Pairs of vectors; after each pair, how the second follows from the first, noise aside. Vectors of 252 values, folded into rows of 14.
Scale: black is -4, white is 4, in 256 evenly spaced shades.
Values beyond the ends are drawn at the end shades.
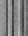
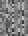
sign-scrambled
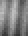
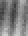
negated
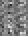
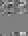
partly zeroed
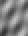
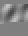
partly zeroed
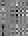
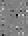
partly zeroed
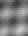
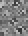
sign-scrambled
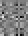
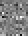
sign-scrambled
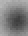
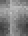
wrapped around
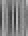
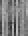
wrapped around
